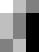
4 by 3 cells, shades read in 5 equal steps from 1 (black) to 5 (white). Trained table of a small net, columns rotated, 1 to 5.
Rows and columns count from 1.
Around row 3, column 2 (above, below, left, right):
3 4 4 1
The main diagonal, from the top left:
5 3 1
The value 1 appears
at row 2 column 3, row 3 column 3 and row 4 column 3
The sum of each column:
16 14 6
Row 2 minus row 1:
-1 -1 -2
